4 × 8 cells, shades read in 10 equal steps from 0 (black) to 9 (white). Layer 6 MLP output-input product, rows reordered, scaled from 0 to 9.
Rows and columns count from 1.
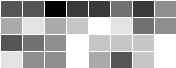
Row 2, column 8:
5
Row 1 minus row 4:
-5 -2 -5 -7 -4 1 -5 -4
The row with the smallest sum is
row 1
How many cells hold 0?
1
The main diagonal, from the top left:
3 8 5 9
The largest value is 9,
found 5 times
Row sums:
21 53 51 52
